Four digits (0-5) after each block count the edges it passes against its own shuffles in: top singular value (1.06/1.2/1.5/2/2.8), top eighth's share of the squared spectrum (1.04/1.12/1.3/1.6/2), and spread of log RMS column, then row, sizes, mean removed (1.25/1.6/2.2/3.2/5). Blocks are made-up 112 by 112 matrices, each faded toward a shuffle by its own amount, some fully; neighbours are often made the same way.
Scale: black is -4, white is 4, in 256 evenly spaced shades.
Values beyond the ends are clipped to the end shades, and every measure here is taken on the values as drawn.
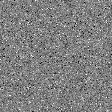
0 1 0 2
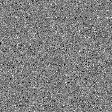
1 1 0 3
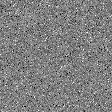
0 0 0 0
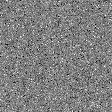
0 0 0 0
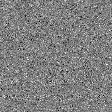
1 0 0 2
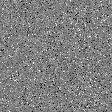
2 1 0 0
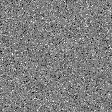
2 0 0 0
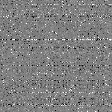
4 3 1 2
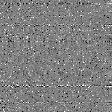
4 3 2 2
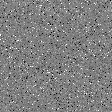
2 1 0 0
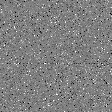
2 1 0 0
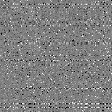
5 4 2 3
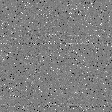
3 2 0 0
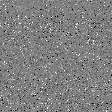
3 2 0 1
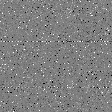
3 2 0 1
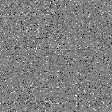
4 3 1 2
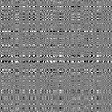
5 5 4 4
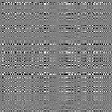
5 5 4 5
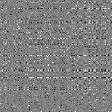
5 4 2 3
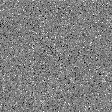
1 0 1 0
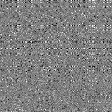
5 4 2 3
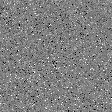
0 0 0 0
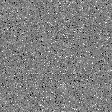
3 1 0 0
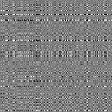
5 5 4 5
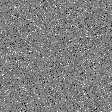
2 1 0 0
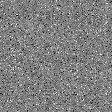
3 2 0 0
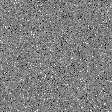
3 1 0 0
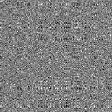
5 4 3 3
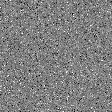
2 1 0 0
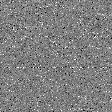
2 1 0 2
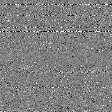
3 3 0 3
